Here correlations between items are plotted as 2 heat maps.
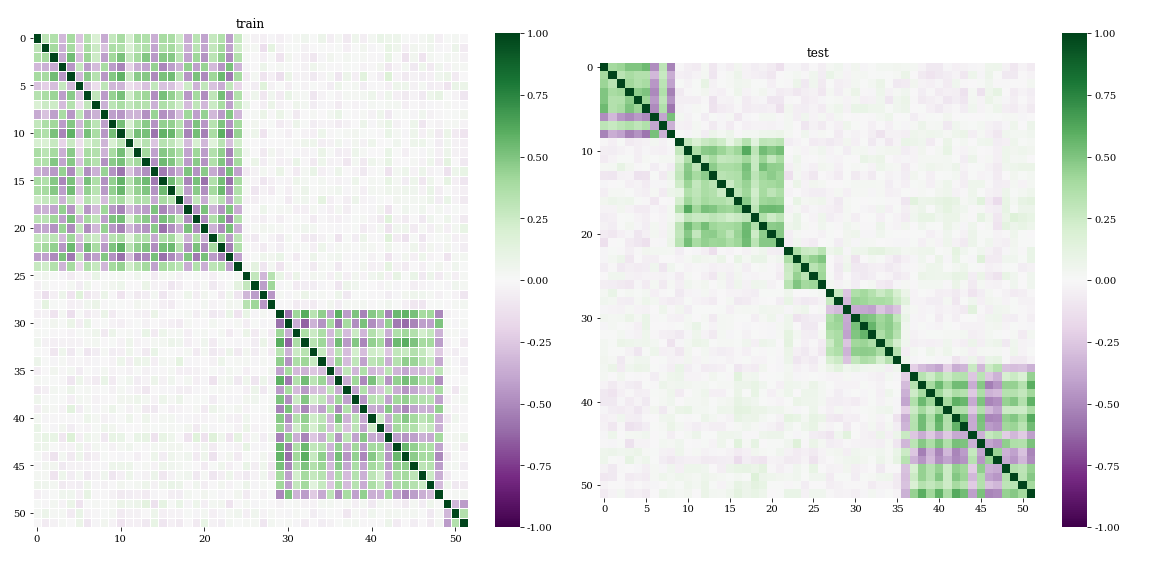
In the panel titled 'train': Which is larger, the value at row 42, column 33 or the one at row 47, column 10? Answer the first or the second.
the second
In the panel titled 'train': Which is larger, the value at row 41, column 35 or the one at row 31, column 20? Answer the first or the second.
the second
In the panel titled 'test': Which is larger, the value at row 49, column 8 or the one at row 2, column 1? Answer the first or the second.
the second
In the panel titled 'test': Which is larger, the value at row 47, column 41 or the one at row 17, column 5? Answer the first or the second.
the second
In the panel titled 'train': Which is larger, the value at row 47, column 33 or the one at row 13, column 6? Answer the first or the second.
the second
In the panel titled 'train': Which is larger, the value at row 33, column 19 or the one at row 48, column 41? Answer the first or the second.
the first
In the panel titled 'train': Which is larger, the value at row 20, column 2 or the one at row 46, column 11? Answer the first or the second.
the second
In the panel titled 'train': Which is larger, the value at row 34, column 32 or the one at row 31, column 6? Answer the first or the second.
the first
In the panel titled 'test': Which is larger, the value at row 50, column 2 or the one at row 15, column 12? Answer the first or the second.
the second
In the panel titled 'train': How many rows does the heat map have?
52
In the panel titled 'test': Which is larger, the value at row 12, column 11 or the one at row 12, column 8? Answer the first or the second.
the first
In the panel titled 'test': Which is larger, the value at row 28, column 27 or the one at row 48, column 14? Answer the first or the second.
the first
